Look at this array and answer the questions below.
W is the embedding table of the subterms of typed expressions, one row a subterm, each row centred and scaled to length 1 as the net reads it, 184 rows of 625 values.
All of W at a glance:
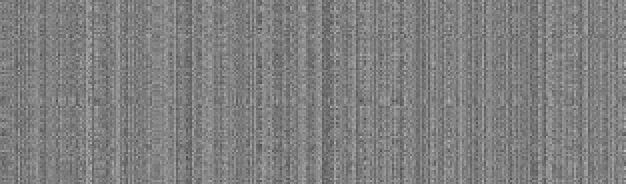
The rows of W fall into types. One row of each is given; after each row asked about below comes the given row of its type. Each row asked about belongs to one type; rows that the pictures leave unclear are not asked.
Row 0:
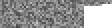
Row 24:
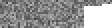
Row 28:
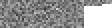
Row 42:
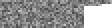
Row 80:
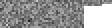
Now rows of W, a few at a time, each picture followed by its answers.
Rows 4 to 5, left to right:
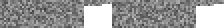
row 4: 28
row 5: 42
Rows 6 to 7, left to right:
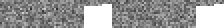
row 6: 42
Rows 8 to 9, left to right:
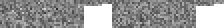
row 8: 0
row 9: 80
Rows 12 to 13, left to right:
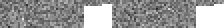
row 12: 24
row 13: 28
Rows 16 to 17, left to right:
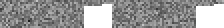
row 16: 80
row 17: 28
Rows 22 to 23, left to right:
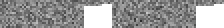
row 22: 0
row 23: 28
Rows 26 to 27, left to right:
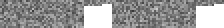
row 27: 24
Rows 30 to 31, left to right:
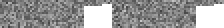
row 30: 24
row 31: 24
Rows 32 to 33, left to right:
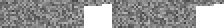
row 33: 0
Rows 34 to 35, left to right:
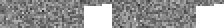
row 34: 24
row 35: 24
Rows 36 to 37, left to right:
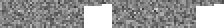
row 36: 0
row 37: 0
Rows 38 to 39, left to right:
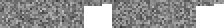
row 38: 80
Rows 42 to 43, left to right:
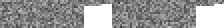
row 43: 24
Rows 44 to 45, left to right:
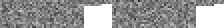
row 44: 0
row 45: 28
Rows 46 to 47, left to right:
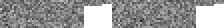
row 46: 24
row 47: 80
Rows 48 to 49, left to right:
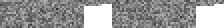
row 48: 42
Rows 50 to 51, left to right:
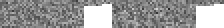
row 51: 0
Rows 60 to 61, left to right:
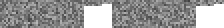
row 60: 80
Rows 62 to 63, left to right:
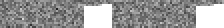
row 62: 0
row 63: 42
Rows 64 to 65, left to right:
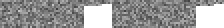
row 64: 42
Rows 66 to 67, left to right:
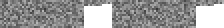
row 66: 28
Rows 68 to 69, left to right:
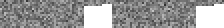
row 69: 24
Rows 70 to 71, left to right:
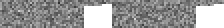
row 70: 0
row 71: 42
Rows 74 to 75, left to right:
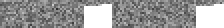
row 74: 42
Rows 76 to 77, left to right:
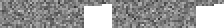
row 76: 0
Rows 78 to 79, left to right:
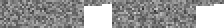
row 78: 28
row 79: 42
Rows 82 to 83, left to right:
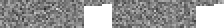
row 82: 28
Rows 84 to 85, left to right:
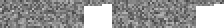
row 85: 0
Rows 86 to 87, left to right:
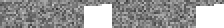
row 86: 42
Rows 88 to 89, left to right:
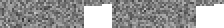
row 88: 28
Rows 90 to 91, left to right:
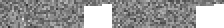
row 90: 24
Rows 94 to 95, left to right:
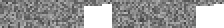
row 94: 24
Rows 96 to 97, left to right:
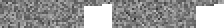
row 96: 24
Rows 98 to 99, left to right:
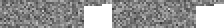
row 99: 80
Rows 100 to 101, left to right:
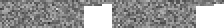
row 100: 80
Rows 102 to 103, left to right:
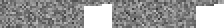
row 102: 0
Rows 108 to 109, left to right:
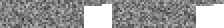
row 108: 80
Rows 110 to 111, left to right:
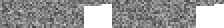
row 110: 0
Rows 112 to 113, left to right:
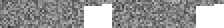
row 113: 42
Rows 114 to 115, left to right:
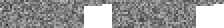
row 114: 42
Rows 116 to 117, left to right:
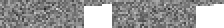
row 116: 28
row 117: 42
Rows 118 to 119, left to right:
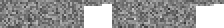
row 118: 80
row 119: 0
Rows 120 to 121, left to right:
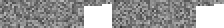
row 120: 24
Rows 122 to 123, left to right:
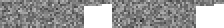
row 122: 42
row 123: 80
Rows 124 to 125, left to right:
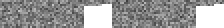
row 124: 42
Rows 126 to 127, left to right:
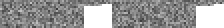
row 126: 0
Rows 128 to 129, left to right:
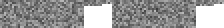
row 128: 24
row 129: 28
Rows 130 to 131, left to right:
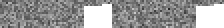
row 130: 24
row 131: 24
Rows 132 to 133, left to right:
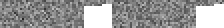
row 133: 24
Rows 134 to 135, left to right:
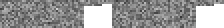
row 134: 80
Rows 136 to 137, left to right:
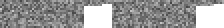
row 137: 42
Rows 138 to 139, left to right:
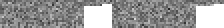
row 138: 24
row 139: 0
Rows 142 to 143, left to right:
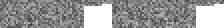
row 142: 80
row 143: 0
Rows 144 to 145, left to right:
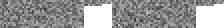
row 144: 28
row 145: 28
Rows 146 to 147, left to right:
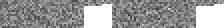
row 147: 28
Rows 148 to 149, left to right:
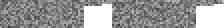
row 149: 42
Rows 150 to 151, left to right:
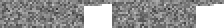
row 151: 42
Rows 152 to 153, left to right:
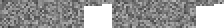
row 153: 24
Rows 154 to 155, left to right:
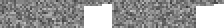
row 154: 0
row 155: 0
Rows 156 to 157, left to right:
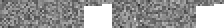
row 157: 24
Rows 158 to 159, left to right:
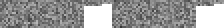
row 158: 80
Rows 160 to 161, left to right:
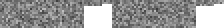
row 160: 80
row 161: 28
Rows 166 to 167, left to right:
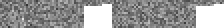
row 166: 24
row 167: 0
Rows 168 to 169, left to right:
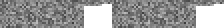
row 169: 0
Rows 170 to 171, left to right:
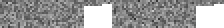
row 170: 24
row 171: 0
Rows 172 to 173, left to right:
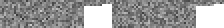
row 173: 0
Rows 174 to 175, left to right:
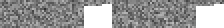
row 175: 0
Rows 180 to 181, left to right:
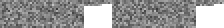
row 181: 28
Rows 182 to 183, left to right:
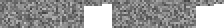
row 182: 80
